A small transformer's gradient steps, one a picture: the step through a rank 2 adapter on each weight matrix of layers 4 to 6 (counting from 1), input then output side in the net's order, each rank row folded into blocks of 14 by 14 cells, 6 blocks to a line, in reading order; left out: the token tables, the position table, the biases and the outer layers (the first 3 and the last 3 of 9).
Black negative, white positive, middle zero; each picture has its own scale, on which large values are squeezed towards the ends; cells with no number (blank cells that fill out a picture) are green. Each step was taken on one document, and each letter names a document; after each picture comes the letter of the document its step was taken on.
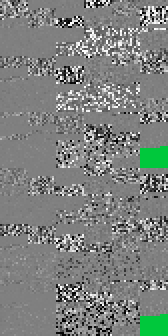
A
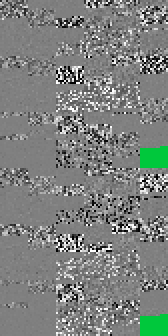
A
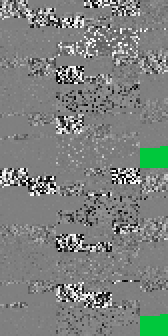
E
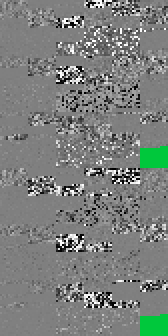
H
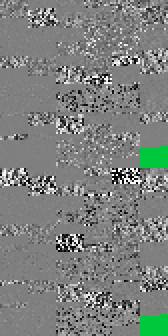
H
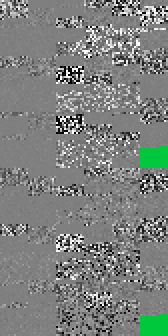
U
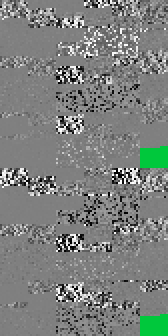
E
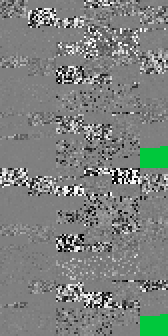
E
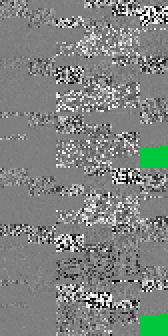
A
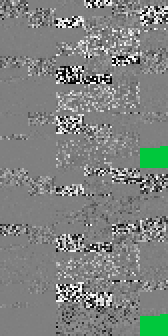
A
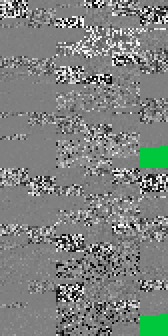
U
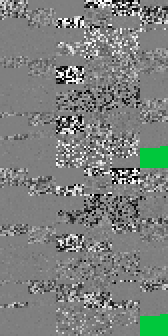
H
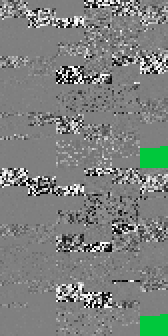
E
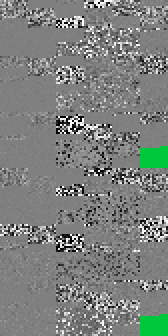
U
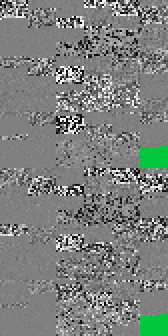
U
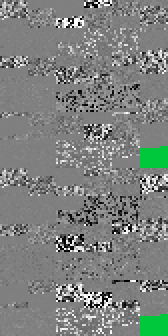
E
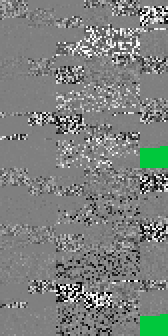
U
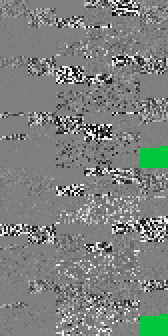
U
